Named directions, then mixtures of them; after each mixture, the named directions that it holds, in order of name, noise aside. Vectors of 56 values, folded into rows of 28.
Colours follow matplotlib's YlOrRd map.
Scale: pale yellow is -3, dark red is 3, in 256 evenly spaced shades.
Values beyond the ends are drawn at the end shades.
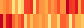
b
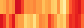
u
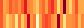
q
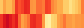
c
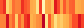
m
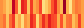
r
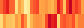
c, q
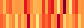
q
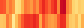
u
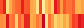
m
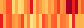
b, c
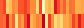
m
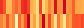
m, q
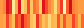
r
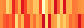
m, r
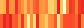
q, u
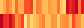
b, u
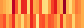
r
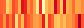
m, r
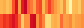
c, r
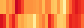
u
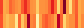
q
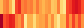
b, u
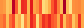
r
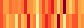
q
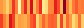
b, r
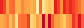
c, m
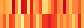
r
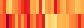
c, m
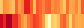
b, c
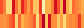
m, r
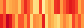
b, m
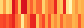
c, r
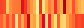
m, q
